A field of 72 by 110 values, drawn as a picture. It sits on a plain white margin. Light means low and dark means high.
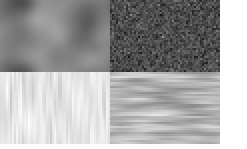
It is made of 2 by 2 panels. Panel 1,1: middling, smooth. Panel 1,2: high, fine-grained. Panel 2,1: very low, streaked downward, faint in contrast. Panel 2,2: low, streaked across.
